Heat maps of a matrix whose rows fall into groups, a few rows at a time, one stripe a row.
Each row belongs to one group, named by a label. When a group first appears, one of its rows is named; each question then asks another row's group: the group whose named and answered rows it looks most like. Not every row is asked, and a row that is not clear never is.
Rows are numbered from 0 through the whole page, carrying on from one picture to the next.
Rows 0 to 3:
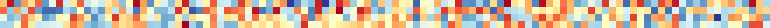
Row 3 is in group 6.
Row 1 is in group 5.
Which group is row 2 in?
6
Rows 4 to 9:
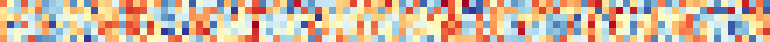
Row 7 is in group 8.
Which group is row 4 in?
5
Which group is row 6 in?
8
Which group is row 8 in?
8
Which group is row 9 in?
5
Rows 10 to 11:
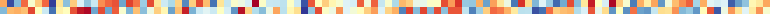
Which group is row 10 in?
8
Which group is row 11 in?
6
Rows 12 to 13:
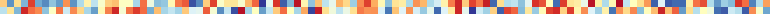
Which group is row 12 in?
5
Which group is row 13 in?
6
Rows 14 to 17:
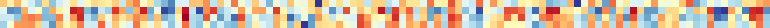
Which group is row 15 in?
6
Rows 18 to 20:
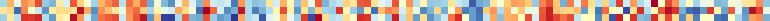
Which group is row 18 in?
6
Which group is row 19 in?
6
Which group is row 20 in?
6
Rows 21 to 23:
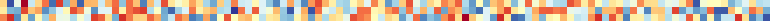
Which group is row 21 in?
8
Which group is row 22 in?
6
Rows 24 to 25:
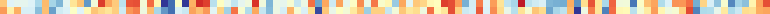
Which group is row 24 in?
8
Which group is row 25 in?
8
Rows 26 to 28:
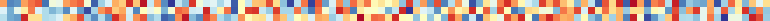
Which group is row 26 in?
6
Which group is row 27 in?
5
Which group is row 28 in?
6
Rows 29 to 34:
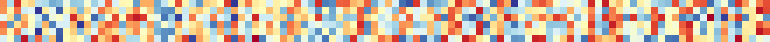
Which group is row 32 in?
8
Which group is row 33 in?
8
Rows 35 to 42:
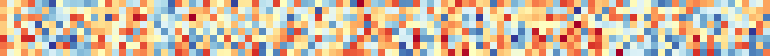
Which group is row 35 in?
5
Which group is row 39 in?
5
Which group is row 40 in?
5
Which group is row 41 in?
5
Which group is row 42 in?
5
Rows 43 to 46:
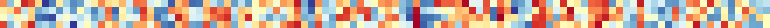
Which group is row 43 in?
5
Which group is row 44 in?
5
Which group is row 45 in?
5
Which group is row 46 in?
5
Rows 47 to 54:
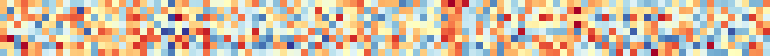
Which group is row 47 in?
5
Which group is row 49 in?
6
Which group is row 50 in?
8
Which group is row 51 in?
8
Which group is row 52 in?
5
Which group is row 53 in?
6
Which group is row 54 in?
6
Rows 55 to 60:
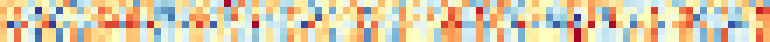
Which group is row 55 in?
5
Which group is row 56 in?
8
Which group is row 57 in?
8
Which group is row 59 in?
8
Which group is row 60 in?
8
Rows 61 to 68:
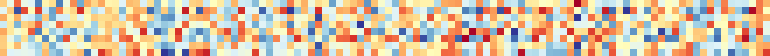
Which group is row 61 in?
8
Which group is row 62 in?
6
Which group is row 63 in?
8
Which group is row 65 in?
5
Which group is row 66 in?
5
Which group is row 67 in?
8
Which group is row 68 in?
8
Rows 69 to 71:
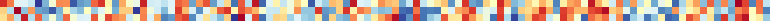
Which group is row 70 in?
5
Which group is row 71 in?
5
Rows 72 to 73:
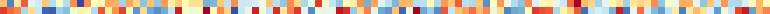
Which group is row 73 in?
5
